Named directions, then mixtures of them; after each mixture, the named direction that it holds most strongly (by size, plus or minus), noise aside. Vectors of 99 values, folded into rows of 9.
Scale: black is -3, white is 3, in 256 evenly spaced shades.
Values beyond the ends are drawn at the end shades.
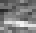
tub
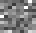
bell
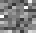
bell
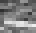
tub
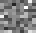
bell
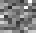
bell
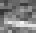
tub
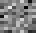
bell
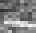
tub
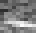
tub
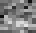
bell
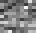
bell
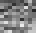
bell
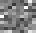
bell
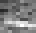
tub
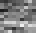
tub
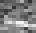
tub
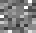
bell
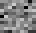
bell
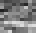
tub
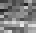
tub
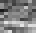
tub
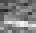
tub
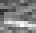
tub
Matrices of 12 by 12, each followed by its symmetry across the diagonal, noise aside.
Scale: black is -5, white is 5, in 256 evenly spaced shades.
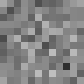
symmetric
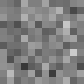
antisymmetric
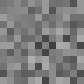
symmetric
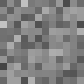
symmetric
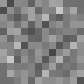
symmetric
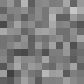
antisymmetric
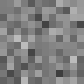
antisymmetric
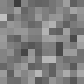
antisymmetric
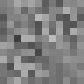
antisymmetric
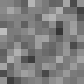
symmetric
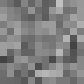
antisymmetric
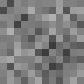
symmetric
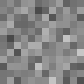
symmetric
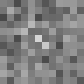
symmetric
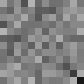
symmetric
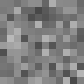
antisymmetric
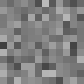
antisymmetric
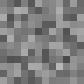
antisymmetric
